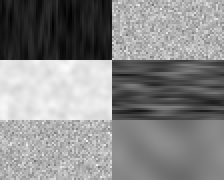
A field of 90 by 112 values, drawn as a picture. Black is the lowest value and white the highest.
The table splits into 3 rows of 2 panels. Panel 1,1: very low, streaked downward, faint in contrast. Panel 1,2: high, fine-grained. Panel 2,1: very high, blotchy, faint in contrast. Panel 2,2: low, streaked across. Panel 3,1: high, fine-grained. Panel 3,2: middling, smooth, faint in contrast.
